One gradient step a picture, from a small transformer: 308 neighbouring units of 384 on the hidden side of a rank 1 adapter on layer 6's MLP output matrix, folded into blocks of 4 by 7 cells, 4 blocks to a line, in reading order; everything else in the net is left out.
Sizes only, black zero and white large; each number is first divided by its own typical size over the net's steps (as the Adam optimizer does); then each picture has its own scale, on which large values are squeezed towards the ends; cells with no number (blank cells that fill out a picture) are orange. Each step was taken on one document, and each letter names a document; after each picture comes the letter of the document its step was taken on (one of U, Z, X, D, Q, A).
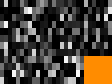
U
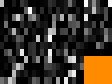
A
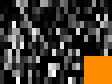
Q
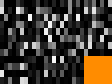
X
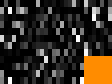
X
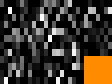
Q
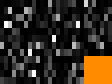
A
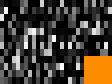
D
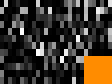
X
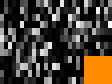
D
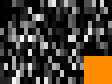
U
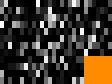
X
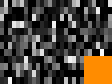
D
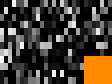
D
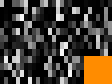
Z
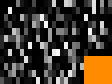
U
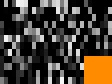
Z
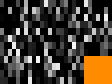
Z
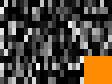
D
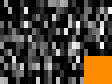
Q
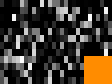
Z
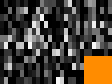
U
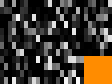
D
